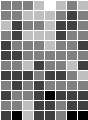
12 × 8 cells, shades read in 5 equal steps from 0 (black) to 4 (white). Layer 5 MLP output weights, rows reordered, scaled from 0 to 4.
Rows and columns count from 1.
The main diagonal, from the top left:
2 2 2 3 3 2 3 3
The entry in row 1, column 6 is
3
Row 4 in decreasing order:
3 3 3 2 2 2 1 1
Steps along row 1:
same same up up down down up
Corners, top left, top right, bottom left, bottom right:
2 3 1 0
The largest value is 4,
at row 1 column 5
